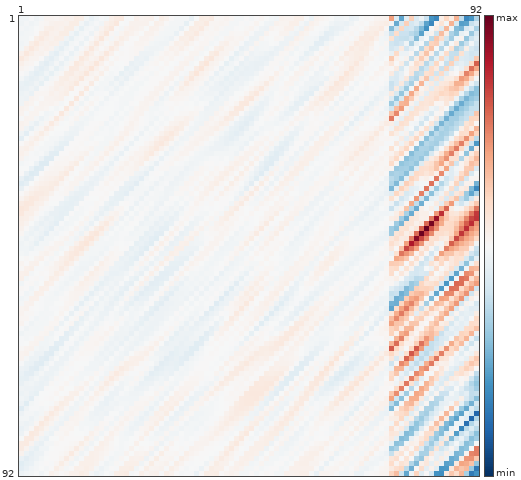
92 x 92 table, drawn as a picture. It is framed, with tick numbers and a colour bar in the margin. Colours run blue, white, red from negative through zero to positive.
A few values lie far out on both sides of the bulk. No overall slope runs across the table. The halves do not mirror each other. A vertical seam about 80% of the way across splits the table, and the left part is calmer. No row or column stands out. Overall the values sit about 50% of the way up the scale. Streaks slant up to the right.
